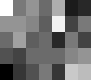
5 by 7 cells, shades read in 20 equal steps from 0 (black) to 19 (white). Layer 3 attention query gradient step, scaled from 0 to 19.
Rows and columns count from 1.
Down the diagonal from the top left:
19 11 7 8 4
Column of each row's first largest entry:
1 5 2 7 6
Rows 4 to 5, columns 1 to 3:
6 5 8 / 0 4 6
